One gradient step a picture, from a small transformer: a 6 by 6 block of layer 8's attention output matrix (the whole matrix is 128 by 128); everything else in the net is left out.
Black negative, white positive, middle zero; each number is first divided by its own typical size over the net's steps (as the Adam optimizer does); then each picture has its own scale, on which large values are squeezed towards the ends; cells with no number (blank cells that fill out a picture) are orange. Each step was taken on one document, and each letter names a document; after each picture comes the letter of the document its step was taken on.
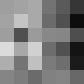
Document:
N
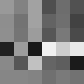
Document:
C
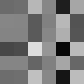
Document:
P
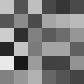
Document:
C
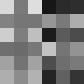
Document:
C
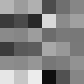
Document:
C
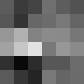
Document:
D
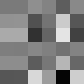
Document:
P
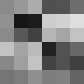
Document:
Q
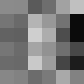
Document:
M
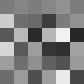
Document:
P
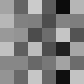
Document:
P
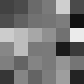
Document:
D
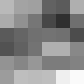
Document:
D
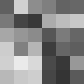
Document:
Q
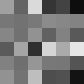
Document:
C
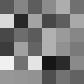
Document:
Q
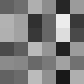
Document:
P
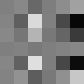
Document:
M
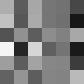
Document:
N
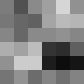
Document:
Q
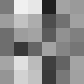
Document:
Q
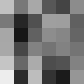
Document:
C
